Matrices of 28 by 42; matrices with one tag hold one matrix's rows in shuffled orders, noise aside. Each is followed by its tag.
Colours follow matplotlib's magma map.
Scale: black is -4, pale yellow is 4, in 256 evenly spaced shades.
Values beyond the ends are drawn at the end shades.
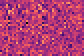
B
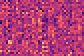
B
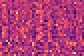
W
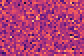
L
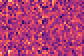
B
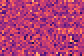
L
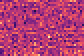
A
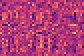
W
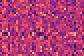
W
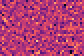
L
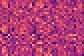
W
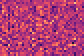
W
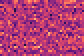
A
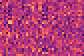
B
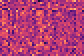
W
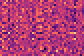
W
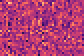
B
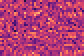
A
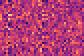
B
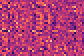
W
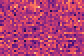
A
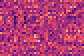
A
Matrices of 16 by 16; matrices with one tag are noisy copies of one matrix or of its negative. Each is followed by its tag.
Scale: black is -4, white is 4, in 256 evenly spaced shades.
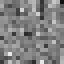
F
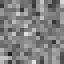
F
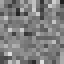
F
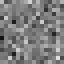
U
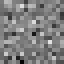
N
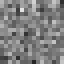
F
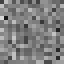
U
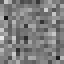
U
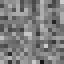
F
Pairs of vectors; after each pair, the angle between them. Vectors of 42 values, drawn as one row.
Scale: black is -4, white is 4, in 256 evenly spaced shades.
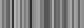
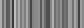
nearly parallel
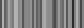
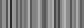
orthogonal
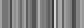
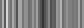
orthogonal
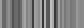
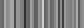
partly opposed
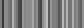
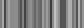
orthogonal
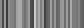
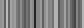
partly opposed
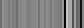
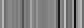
partly opposed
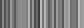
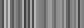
partly opposed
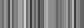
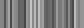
nearly opposite
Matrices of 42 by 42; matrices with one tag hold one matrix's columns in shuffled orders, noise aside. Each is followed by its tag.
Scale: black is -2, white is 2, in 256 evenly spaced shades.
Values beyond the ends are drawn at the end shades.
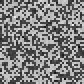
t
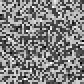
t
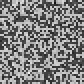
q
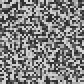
q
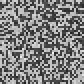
q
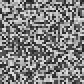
t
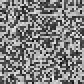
q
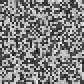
q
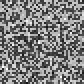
t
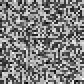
q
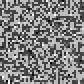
q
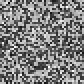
t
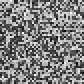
t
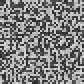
q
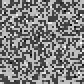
q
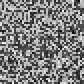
t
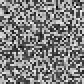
t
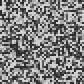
t
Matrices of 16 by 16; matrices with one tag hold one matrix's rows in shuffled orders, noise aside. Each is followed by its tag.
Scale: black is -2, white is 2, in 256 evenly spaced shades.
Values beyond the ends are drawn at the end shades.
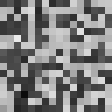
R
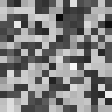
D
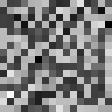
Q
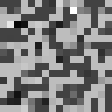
D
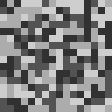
D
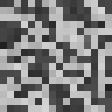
D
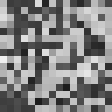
R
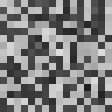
Q
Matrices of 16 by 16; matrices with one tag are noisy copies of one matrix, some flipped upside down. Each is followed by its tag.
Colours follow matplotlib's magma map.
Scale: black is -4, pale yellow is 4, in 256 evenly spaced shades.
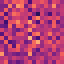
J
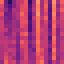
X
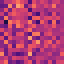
J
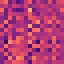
J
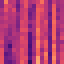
X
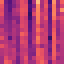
X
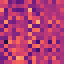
J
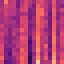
X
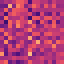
J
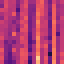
X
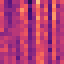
X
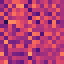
J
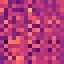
J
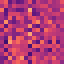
J
